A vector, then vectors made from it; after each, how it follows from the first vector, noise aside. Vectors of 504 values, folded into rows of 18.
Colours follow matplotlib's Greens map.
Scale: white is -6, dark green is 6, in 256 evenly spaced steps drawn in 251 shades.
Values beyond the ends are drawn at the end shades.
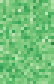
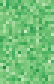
wrapped around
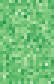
wrapped around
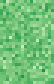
wrapped around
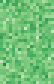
wrapped around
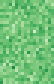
wrapped around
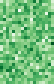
scaled up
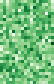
scaled up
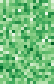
scaled up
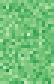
wrapped around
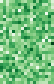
scaled up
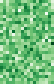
scaled up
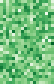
scaled up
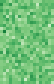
wrapped around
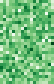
scaled up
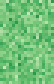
wrapped around
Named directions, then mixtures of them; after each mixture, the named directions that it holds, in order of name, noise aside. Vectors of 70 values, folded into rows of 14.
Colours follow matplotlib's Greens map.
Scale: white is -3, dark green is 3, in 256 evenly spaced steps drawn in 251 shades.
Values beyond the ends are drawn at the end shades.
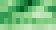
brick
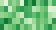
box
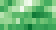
brick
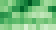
brick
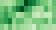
box, brick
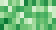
box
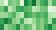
box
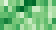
box, brick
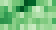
box, brick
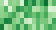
box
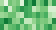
box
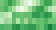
brick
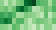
box, brick
